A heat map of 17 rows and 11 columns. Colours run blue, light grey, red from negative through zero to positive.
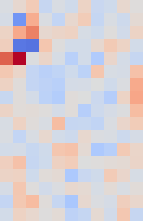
The top left is the roughest part. In the top left lies a patch that is rougher than the rest. No overall slope runs across the table. A few values lie far out on both sides of the bulk. Neither half mirrors the other.
